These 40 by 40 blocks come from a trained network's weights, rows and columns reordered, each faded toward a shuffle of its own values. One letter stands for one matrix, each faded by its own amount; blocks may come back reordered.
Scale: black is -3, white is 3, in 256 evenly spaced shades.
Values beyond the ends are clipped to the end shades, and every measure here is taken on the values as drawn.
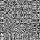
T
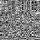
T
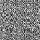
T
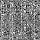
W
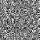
T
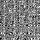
W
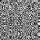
T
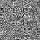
T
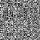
T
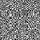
T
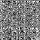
W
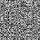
T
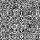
T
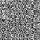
T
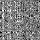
W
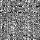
W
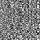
T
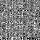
W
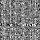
W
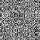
T
